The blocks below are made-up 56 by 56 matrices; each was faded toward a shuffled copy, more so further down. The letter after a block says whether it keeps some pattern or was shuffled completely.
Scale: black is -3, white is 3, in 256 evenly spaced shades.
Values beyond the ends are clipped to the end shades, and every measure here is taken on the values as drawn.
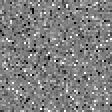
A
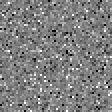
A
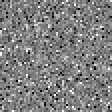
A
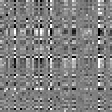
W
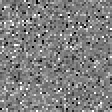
A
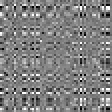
W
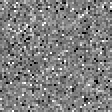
A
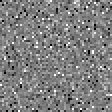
A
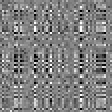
W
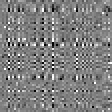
W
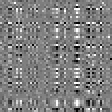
W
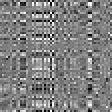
W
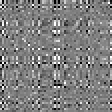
W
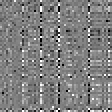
W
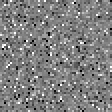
A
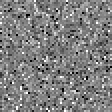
A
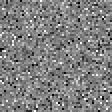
A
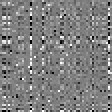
W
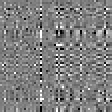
W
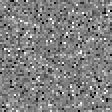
A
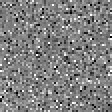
A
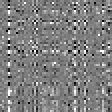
W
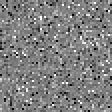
A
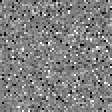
A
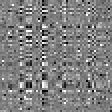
W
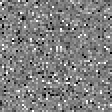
A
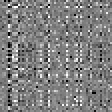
W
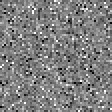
A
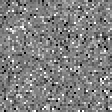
A
